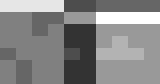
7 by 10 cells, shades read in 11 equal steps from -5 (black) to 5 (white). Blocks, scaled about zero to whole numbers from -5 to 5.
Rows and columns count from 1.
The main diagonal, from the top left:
4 0 -1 0 -2 -3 1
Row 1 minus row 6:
4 5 4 4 1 1 -2 -2 -2 -2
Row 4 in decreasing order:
2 1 1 1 0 0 0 0 -3 -3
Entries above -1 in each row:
4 8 7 8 7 7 7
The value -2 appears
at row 1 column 5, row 1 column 6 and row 5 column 5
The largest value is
5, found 4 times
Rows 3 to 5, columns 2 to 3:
0 -1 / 0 0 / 0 0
